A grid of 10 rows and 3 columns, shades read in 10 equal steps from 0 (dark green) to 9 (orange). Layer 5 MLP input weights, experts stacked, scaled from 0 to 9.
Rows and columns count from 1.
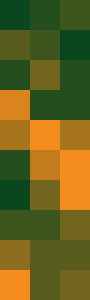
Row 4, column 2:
1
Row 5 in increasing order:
6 6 9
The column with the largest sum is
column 3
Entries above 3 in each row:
0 0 1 1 3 2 2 1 1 2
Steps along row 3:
up down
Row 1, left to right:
0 1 2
